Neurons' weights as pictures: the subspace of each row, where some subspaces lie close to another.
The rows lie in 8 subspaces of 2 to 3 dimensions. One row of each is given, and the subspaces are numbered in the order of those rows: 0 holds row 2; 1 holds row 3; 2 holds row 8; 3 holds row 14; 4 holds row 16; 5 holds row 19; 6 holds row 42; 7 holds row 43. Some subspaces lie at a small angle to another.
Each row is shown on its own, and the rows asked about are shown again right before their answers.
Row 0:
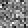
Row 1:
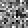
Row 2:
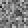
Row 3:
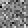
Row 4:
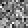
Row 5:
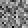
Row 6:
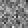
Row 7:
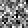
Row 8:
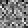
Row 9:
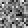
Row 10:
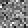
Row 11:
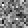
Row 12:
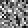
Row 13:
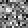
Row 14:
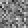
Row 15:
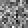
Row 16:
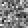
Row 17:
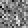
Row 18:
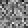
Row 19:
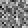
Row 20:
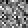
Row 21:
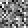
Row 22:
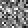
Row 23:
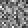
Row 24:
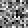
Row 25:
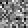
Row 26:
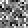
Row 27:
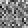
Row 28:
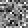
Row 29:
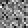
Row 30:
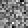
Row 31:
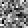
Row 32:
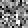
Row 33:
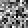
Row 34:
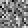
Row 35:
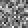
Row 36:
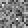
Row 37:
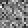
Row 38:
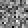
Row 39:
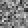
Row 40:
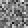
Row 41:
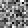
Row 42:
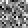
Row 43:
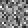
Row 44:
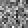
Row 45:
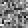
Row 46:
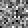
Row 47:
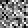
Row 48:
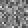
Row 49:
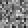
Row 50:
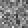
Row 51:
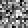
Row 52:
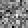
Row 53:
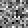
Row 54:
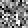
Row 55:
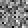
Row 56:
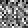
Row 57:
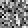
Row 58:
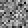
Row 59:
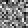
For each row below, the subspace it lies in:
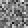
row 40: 2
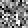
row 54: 3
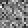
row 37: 5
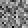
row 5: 5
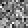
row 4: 6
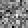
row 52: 0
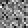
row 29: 7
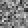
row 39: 4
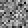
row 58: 6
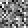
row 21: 3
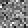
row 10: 1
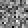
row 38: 7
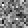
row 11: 4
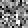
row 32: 3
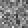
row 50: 0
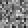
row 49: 3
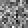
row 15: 5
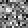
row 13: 6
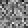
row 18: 2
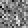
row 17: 3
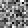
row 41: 2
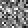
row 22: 4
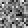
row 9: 4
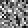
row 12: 0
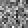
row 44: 5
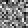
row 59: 4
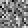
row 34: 0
